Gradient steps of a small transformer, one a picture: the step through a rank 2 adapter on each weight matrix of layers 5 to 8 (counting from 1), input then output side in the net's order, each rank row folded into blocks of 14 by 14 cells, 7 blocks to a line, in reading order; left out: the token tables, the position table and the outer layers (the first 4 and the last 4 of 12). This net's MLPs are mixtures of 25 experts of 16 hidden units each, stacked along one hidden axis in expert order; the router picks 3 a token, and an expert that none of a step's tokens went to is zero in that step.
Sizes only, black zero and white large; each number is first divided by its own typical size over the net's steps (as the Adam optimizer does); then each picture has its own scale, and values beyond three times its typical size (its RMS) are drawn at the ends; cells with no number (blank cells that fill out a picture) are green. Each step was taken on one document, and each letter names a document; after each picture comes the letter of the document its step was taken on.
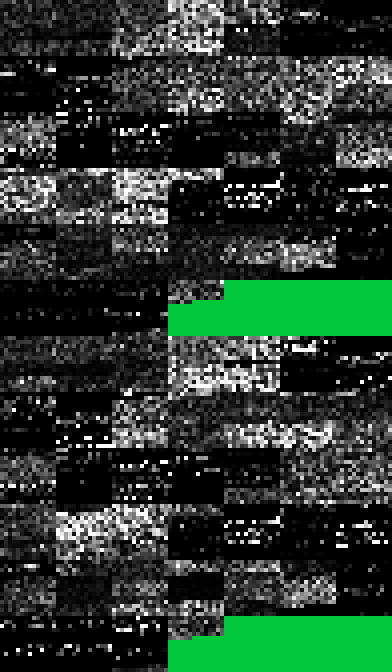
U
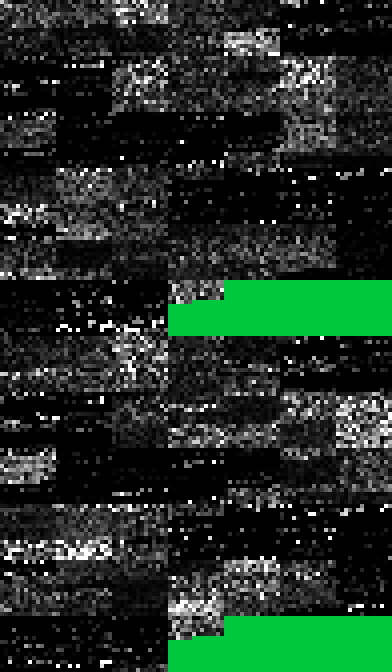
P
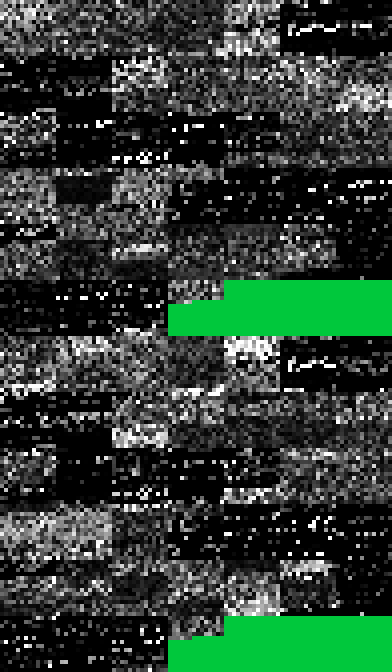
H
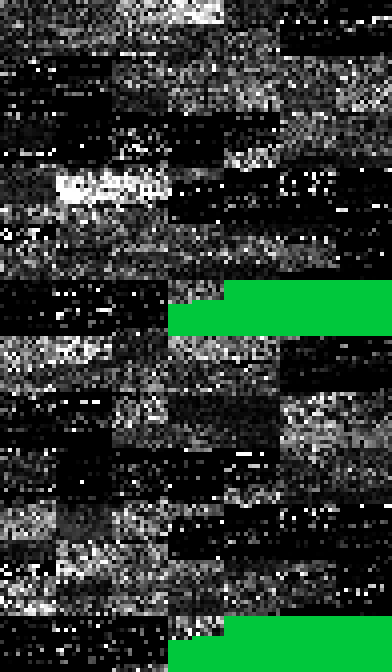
U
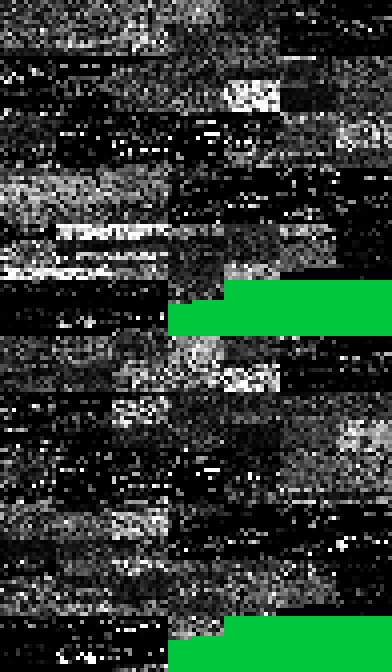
H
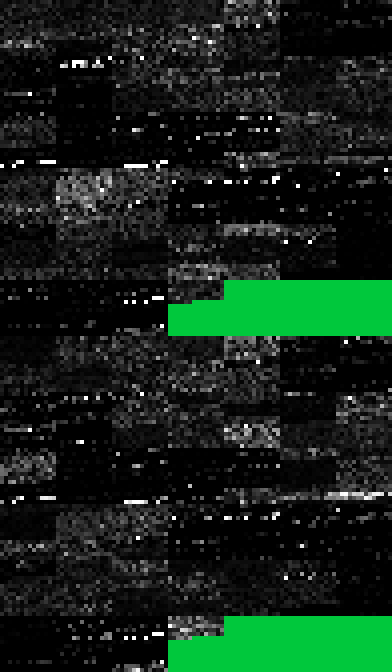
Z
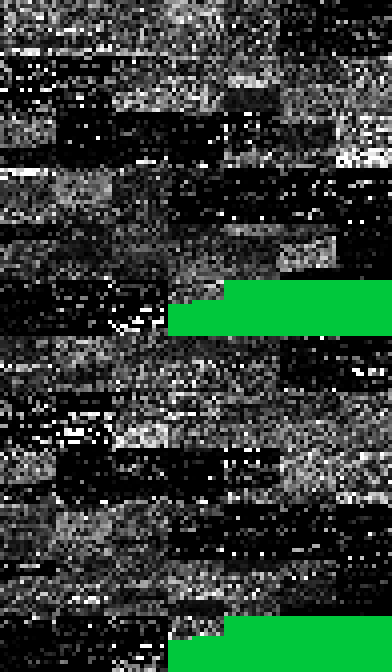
H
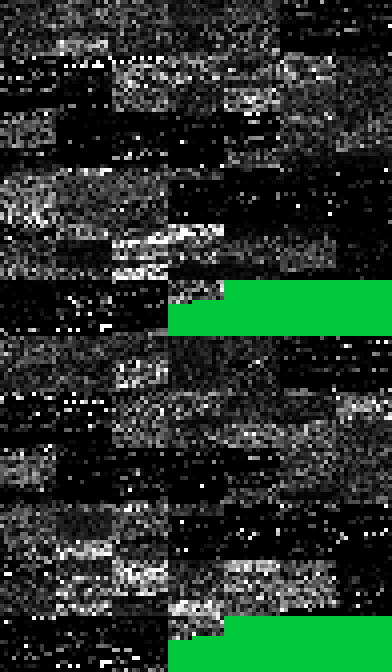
P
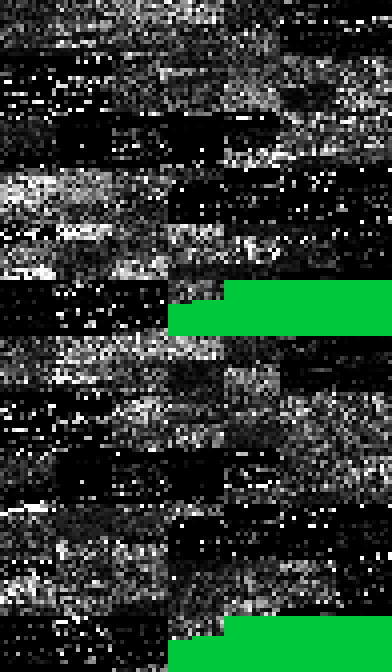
U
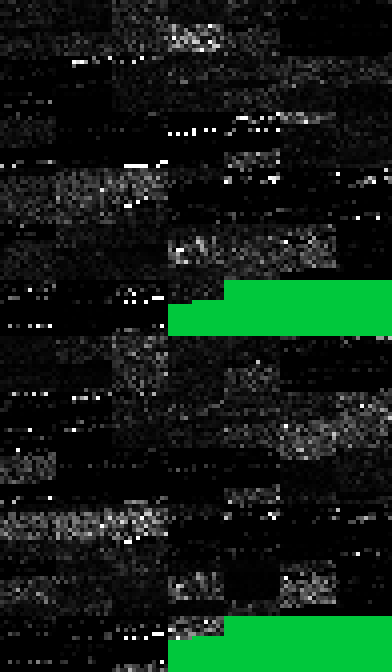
Z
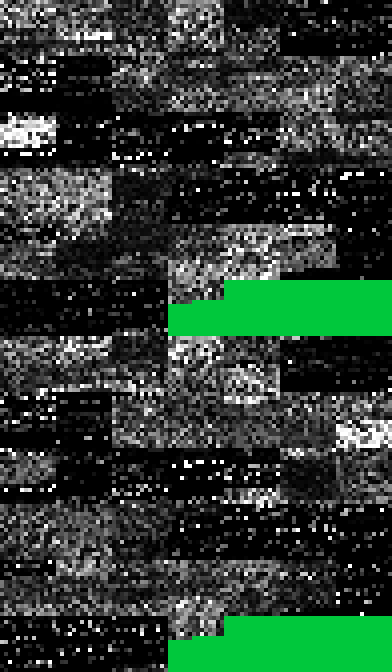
U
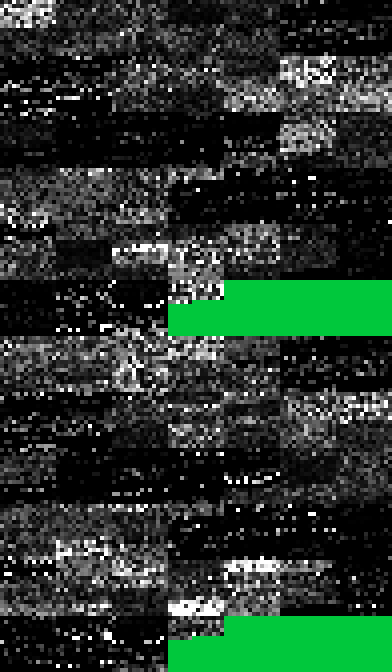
P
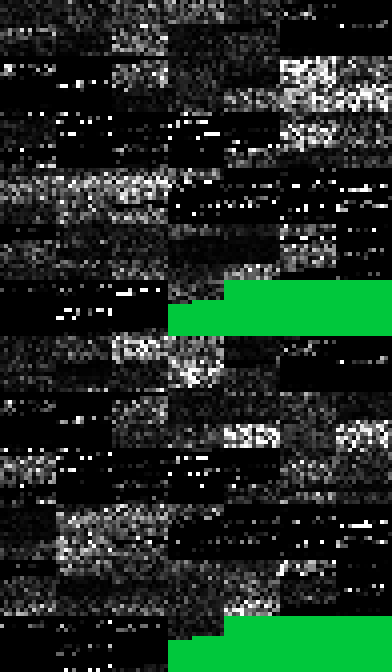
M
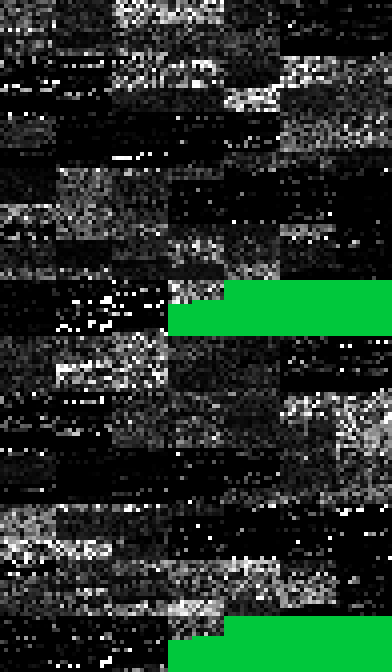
P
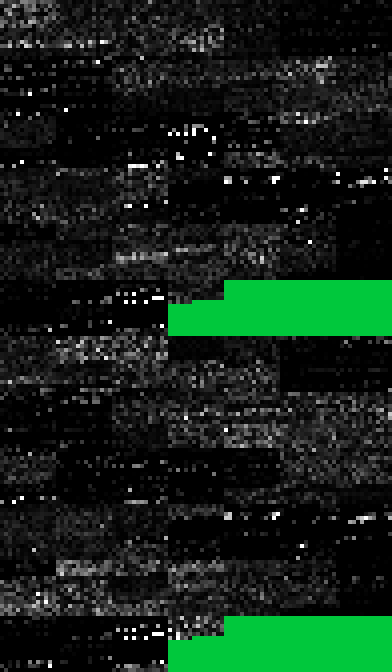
Z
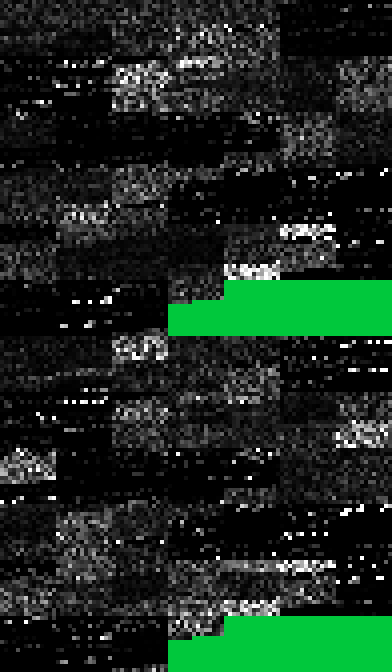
P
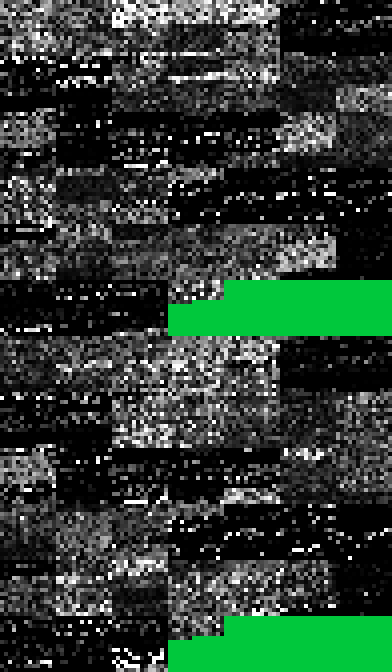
H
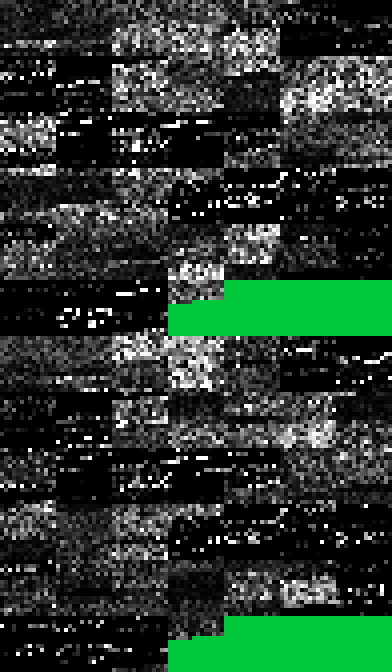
U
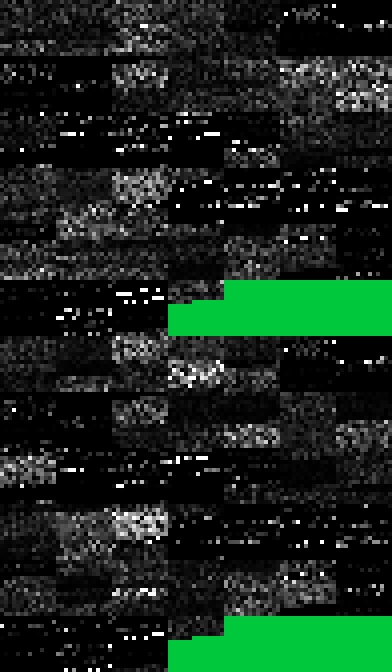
M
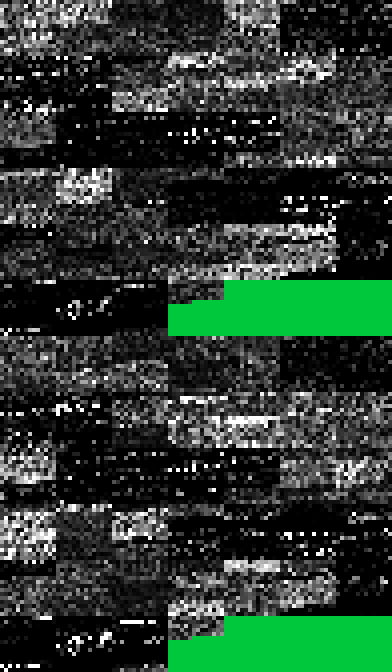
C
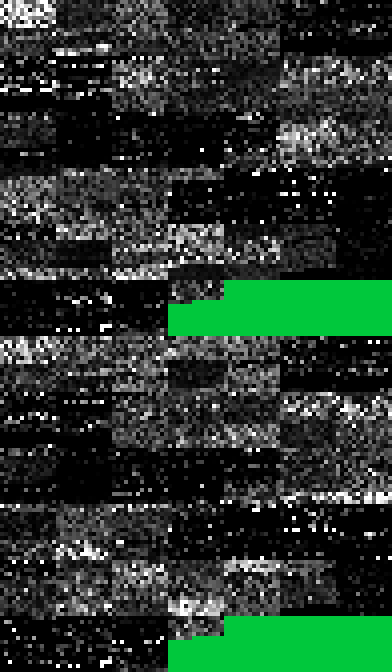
P
